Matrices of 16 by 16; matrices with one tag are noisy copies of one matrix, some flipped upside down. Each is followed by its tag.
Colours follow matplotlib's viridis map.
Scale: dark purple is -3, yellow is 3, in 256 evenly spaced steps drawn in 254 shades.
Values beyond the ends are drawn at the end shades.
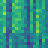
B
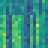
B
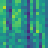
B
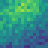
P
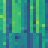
B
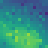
P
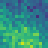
P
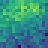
P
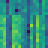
B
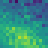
P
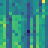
B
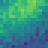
P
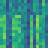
B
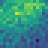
P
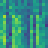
B
